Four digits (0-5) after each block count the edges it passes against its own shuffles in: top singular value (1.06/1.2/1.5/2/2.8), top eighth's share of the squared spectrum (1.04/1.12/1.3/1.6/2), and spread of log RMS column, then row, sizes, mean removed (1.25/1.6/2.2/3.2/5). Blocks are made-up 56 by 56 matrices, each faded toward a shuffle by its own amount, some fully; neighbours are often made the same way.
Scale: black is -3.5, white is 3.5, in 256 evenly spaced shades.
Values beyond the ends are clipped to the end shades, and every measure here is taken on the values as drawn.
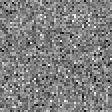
0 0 0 0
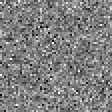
0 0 0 0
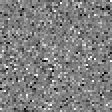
1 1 0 0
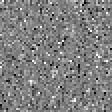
2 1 0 0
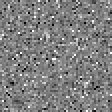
2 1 0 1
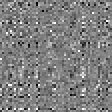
4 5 3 3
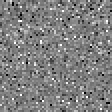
0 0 0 0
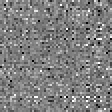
4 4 2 2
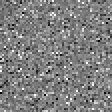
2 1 0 0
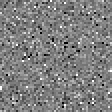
3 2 0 0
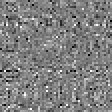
4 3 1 2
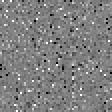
1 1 0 0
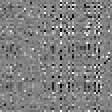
4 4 3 2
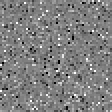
0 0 0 0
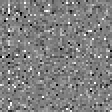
3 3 1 1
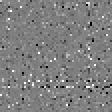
3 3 1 1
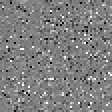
2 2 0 1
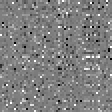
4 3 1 1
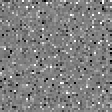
2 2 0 1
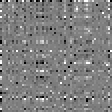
4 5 3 3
